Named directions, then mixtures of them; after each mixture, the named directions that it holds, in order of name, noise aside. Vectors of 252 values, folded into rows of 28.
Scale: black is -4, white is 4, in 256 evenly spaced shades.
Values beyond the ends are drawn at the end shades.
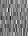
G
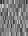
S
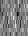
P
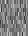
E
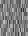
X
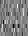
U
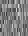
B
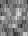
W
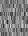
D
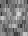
W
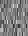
E, U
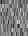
S, U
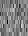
D, P, X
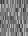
E, S, X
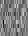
D, U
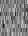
D, E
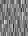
B, U, X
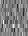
U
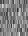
B, S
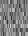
D, S, X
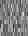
U, X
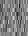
P, X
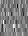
U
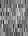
U, W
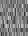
D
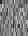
S, U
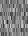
D
